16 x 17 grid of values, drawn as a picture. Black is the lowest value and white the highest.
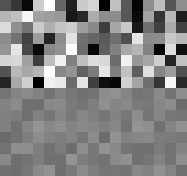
Ninth with the lowest average: top right. Seam: horizontal, 50% of the way down, the bottom part calmer. Grain: fine. Average level on the scale: 50%. Mirror symmetry: none. Stripes: none.
